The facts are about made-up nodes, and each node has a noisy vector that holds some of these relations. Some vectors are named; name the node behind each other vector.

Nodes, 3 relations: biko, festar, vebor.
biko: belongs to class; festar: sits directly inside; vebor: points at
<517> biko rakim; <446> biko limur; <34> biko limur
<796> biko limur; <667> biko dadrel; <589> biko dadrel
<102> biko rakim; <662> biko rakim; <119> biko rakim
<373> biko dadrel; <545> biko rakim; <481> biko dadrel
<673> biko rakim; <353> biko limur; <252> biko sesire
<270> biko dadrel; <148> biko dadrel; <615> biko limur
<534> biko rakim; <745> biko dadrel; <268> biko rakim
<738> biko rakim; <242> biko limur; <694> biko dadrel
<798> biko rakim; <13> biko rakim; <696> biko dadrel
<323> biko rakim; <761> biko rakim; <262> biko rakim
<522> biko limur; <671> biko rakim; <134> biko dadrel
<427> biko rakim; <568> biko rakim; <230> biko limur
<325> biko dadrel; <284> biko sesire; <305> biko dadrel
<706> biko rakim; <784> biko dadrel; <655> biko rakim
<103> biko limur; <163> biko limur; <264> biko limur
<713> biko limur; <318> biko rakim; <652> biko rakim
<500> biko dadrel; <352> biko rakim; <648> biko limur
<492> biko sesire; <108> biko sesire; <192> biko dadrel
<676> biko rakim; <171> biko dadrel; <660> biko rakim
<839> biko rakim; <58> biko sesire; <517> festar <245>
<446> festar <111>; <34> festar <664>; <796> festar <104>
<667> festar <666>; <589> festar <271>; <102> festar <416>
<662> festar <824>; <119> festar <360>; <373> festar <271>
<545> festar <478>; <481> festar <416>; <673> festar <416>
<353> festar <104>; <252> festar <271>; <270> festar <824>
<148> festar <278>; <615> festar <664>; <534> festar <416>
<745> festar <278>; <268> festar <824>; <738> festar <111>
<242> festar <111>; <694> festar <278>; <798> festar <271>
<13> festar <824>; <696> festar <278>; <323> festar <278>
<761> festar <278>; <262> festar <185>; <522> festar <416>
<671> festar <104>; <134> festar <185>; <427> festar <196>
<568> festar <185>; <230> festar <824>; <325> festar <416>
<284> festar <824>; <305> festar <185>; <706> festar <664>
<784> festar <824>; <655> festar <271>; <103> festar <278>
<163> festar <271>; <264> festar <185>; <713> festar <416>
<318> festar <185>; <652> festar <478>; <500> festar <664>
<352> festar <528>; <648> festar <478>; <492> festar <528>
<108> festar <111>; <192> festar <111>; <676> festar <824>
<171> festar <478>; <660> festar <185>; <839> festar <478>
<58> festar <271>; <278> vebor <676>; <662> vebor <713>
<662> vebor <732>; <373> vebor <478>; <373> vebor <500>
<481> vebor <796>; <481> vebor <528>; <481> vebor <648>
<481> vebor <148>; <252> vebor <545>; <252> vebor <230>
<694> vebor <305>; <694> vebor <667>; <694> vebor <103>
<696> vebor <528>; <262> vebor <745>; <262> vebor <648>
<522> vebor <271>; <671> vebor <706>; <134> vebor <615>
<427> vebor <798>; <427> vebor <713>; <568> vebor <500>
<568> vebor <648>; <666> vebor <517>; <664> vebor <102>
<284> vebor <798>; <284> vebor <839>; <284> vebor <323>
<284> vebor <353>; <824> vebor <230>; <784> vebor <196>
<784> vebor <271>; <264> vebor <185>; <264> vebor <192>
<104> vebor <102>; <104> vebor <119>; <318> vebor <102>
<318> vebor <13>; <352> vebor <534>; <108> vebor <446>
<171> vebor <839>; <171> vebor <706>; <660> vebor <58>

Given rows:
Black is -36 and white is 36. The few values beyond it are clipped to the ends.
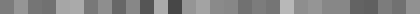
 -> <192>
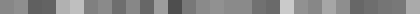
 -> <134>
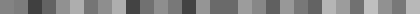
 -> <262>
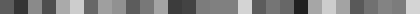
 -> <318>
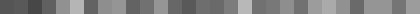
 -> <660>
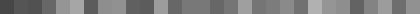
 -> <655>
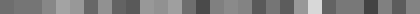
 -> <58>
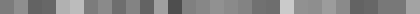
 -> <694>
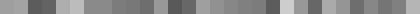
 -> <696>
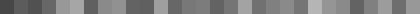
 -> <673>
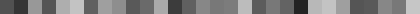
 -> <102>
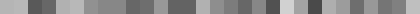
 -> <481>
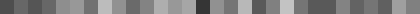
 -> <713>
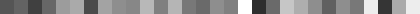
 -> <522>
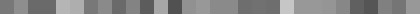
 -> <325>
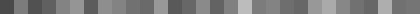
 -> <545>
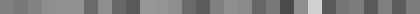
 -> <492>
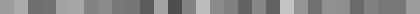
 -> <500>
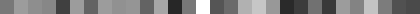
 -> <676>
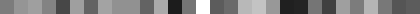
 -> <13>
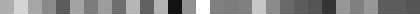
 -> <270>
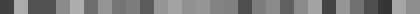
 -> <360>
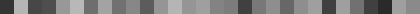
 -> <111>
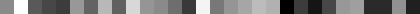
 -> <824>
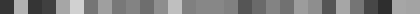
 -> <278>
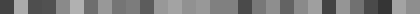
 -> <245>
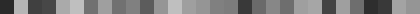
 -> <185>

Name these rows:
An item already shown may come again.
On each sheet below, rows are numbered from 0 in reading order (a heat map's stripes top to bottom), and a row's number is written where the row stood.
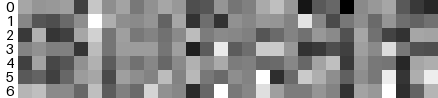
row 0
<284>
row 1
<171>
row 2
<278>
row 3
<662>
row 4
<196>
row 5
<522>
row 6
<784>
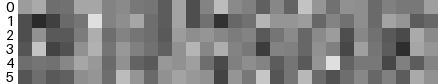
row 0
<500>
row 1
<706>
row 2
<732>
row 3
<528>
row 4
<58>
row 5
<264>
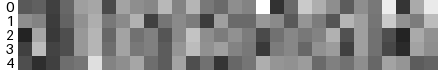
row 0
<522>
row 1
<568>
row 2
<416>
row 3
<478>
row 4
<706>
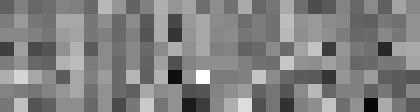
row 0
<796>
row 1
<192>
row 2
<667>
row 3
<196>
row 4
<694>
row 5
<270>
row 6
<108>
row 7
<252>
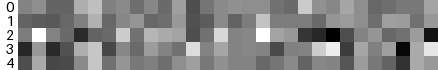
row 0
<134>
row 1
<352>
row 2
<230>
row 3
<271>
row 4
<666>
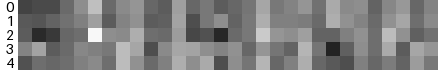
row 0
<798>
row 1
<517>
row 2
<671>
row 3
<648>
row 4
<353>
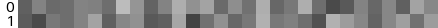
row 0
<796>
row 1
<119>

